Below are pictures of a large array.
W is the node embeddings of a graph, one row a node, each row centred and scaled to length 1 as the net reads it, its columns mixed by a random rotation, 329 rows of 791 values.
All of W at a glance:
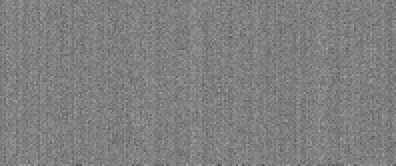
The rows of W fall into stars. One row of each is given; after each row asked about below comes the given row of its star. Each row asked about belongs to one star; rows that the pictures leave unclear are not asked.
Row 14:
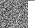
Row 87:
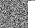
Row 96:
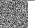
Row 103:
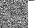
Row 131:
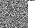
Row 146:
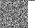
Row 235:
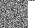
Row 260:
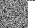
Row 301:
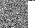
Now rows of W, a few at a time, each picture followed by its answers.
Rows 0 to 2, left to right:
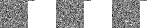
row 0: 14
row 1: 260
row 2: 235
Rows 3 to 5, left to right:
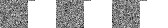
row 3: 301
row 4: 301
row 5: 260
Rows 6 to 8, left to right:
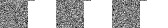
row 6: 96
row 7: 301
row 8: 87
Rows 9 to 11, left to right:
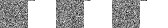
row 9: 14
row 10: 146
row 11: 260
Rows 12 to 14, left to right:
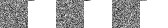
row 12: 131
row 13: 131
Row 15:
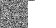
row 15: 103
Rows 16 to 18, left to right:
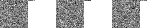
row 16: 103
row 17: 260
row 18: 14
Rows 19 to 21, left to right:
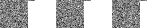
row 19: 301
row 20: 301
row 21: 96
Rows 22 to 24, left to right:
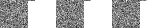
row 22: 301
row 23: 103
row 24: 103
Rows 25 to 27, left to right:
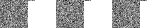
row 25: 146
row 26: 103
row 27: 96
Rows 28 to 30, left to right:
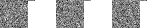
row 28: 146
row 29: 87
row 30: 301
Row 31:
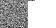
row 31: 131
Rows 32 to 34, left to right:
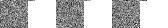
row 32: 103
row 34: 260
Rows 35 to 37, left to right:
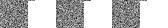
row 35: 87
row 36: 260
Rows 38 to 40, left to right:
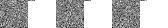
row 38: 14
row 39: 301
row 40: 14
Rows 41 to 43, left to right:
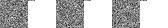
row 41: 87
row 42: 96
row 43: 235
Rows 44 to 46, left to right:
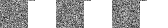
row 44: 301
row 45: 301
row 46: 87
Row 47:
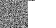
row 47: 301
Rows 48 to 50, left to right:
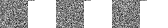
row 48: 146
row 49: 14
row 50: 14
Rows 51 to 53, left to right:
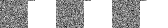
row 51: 235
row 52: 301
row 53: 87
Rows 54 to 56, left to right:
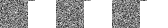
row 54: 87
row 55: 14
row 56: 103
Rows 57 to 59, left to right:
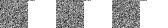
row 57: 14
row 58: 14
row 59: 14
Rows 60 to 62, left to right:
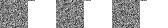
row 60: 14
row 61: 301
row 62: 301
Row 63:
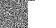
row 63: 301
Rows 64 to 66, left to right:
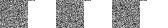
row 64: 87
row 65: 301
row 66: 96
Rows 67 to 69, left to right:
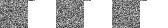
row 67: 131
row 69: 235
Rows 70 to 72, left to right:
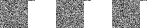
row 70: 131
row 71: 96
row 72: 301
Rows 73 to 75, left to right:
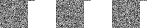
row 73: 301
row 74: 14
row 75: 87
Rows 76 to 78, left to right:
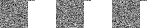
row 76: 87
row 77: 260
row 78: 14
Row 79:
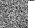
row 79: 131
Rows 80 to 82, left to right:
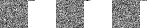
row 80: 235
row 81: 103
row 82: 87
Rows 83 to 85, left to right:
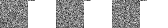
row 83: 235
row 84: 235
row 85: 103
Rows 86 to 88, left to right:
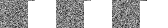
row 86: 14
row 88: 301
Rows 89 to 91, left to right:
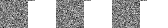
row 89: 87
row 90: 235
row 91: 96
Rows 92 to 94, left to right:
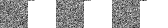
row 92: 96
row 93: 14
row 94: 235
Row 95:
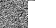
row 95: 87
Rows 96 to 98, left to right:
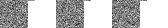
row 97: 96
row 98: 96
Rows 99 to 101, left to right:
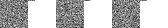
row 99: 14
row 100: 131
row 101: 14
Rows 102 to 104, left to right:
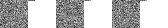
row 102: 301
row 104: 103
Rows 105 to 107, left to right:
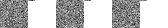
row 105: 103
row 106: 260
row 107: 96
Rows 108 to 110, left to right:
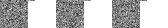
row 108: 146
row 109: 87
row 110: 301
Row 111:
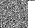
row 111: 14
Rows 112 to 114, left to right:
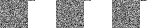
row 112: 301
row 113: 87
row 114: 131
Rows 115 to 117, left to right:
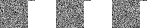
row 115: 235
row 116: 260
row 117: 235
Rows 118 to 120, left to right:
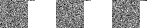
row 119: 131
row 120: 260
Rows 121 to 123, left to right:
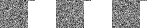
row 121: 146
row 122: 301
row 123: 103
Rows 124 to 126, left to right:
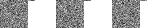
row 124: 103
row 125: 260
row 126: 87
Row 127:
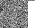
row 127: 87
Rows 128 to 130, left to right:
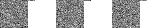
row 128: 235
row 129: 260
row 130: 96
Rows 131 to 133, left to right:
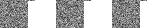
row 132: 260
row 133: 301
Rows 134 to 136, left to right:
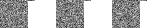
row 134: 131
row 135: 301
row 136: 146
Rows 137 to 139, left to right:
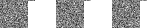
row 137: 87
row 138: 96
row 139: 14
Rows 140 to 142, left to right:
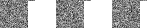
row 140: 301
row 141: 146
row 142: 14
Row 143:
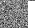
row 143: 235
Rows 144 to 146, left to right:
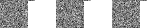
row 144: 87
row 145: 131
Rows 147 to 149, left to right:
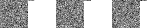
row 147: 96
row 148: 260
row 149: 146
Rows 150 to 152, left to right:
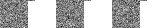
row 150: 301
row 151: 14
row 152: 146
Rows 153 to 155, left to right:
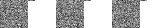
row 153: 235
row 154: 14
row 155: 103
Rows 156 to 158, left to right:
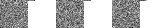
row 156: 260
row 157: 260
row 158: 131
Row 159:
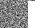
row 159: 96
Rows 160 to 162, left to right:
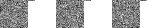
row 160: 103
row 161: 260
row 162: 131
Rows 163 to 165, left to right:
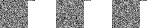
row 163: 260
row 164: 260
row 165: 260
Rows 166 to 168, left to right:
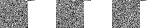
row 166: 301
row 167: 235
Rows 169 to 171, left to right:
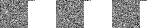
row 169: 103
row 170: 103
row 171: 301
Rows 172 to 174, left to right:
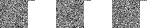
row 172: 146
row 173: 146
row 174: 14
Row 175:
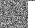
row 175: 96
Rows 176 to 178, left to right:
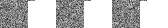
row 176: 14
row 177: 146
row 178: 14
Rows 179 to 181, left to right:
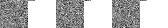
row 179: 301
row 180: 131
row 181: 301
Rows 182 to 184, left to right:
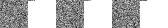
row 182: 87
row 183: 87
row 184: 260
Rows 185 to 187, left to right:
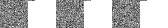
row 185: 260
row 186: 301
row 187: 14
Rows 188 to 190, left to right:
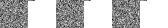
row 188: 146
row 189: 146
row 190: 301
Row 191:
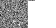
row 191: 235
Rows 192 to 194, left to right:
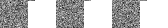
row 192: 260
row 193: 103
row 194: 146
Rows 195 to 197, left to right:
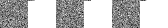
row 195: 14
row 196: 146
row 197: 131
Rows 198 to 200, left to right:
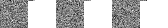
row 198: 103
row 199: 87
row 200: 235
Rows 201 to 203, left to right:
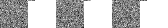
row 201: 235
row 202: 301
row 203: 235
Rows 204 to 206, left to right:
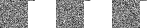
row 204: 146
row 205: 131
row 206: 87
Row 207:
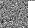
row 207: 14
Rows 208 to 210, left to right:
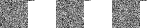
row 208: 301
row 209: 103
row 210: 87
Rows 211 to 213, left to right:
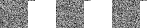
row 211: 260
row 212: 103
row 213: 87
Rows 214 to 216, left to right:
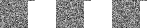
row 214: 131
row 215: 260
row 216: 301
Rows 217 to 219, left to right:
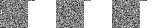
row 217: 14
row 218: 87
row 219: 260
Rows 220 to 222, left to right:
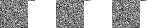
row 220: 235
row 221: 103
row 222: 131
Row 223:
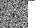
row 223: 146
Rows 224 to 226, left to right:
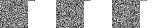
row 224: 235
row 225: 146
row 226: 87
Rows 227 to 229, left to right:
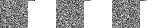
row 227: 260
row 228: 146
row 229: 87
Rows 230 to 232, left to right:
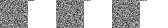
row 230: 87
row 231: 87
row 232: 87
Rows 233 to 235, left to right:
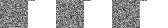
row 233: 146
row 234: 96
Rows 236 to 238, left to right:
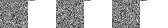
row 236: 146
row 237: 235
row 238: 301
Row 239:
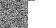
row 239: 87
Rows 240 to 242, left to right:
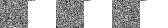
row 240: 260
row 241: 103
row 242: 103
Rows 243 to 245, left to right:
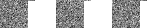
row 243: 260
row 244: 14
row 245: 146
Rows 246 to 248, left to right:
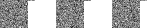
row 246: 96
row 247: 146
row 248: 14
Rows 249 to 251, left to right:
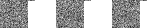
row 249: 301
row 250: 14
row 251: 146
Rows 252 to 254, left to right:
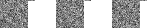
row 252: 301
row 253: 235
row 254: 96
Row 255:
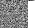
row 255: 103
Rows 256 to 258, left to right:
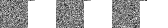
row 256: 103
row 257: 131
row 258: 260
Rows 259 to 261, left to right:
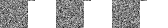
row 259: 96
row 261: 103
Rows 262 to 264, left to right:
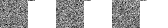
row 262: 131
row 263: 146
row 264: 131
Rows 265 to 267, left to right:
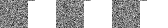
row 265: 96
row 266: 131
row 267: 235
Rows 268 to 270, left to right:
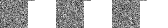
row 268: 260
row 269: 235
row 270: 96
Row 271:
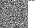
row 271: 87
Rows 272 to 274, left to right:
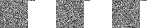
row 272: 235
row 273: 103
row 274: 146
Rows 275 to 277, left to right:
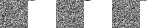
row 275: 14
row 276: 103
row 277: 14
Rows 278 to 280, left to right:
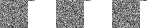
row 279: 301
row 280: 96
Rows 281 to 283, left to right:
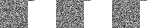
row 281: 131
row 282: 14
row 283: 14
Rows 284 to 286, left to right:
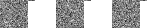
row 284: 146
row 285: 235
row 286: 14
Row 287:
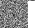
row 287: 235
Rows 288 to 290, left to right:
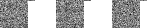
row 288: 131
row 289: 131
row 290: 87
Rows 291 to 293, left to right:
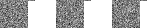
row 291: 14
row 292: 260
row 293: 235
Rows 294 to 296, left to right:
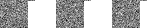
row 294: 131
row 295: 103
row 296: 146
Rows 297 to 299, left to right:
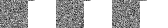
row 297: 103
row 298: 131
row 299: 301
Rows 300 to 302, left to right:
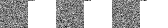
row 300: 131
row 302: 146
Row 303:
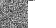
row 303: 103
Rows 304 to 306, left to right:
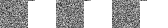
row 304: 87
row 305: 103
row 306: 260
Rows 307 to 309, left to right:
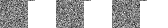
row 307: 87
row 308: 87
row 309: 96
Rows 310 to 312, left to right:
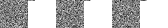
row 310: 96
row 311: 146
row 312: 146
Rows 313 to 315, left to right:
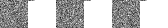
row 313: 103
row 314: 301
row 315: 87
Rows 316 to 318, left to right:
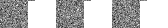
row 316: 146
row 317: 235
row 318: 235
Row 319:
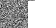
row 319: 14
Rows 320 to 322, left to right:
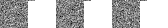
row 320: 87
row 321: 260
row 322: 301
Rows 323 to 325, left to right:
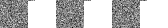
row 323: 103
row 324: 87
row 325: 146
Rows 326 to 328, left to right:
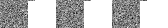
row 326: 96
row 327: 146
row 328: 260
